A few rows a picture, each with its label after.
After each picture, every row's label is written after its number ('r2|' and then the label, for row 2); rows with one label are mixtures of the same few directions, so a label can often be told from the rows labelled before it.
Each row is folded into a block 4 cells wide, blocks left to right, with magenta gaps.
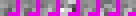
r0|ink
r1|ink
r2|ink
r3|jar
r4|ink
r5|ink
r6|ink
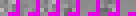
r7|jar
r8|ink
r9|jar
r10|ink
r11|ink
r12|jar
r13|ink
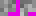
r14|jar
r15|ink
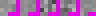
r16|jar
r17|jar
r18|jar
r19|jar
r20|ink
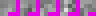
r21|ink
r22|ink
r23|ink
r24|jar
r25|ink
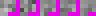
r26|jar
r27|jar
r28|ink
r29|jar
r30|ink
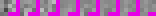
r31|jar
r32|ink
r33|jar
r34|ink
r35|ink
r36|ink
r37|jar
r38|jar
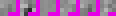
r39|ink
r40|ink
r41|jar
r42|jar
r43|ink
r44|jar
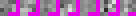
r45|jar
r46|jar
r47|jar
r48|ink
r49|jar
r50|jar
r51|jar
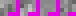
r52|ink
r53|ink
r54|ink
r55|jar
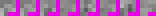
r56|ink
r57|ink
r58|ink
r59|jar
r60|jar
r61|jar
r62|ink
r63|jar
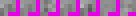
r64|ink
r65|ink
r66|jar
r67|ink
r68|ink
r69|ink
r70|jar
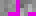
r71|jar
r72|ink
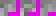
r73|ink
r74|ink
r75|ink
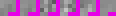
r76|ink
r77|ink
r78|jar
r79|jar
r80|ink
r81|ink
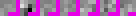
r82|ink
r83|ink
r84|ink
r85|jar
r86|jar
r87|jar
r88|ink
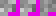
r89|jar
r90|jar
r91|jar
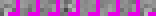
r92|ink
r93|ink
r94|jar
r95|jar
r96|jar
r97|ink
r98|jar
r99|ink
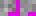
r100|jar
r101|jar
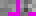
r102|jar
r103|jar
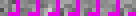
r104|jar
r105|jar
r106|ink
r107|ink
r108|ink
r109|jar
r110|ink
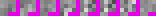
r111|ink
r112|ink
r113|jar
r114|ink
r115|jar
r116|jar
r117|jar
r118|jar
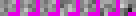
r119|jar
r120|jar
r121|jar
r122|ink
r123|jar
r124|ink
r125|ink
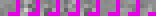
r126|ink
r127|jar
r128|ink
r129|jar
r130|ink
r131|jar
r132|jar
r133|ink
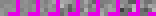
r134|ink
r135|jar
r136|jar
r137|ink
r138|jar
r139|ink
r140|jar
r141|jar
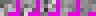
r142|ink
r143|ink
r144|jar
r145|jar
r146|jar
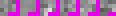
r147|jar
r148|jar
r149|ink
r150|jar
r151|jar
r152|jar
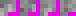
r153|ink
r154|jar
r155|ink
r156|jar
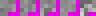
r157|jar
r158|jar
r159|ink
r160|jar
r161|ink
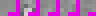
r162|ink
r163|ink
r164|ink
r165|jar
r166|jar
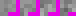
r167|jar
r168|ink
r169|ink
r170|jar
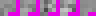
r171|ink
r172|jar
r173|jar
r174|jar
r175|ink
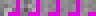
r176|ink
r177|jar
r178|jar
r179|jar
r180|jar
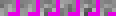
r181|ink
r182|ink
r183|ink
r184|ink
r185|ink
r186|ink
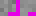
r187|jar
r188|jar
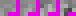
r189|ink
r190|ink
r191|ink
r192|ink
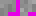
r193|ink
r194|jar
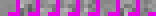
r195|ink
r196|ink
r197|jar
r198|jar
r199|jar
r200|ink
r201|ink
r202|jar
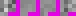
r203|jar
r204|ink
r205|ink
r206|jar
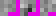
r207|jar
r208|ink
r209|jar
